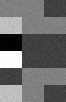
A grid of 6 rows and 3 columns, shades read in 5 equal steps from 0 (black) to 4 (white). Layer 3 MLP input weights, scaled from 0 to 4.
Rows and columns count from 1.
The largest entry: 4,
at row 4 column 1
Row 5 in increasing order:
1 2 2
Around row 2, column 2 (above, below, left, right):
2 1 3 2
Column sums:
13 10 8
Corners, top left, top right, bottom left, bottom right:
2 1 3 1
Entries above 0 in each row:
3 3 2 3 3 3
